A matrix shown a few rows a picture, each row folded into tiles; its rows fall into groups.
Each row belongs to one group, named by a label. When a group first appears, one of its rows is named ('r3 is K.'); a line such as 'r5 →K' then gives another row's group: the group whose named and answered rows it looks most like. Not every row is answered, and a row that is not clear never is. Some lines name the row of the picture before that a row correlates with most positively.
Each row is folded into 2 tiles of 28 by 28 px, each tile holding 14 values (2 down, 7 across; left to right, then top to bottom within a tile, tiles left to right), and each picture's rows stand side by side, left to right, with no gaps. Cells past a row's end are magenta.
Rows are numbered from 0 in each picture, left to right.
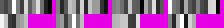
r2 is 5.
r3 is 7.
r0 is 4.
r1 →4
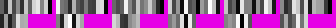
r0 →4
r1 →7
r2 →4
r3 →7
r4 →7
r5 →4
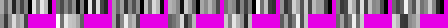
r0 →7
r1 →5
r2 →7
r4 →5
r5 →4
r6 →4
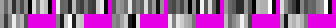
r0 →7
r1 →7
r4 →7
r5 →7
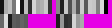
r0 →4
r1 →4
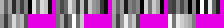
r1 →4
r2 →7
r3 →5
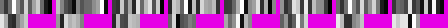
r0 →4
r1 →7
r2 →4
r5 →4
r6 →4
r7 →5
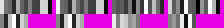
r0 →7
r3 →7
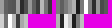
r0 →5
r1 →5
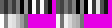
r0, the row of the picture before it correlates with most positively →0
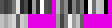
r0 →5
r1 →7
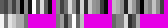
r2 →7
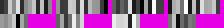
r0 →5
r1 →4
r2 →5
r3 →4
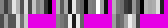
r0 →4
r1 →7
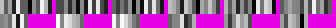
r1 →5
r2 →5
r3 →7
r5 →5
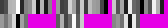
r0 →5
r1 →4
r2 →7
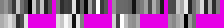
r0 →5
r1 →5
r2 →5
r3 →5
